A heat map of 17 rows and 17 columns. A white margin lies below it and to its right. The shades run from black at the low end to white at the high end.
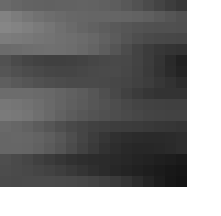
Slope: up to the top left. Average level on the scale: 30%. Grain: streaks across. Ninth with the lowest average: bottom right. Ninth with the highest average: top left.
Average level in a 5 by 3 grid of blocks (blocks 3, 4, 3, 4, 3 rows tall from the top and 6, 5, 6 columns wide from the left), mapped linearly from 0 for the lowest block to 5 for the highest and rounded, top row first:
543 | 432 | 432 | 421 | 210
